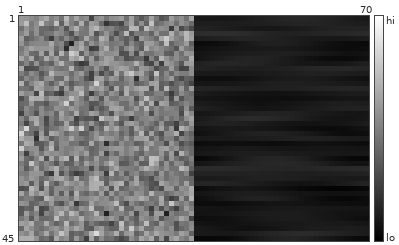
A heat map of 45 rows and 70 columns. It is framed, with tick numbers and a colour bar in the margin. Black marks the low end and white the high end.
The table splits into one row of 2 panels. Panel 1,1: middling, fine-grained, strong in contrast. Panel 1,2: very low, streaked across, faint in contrast.
